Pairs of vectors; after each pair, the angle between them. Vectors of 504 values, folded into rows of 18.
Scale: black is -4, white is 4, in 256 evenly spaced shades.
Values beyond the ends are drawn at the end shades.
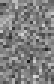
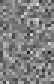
orthogonal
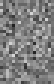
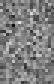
nearly parallel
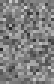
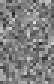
partly opposed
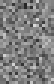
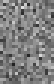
partly opposed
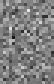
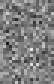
orthogonal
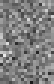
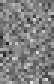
nearly opposite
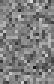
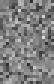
partly opposed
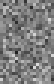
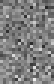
partly aligned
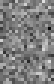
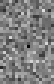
orthogonal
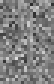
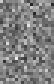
nearly parallel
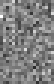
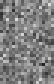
partly opposed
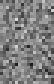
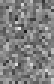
nearly opposite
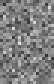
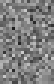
nearly opposite
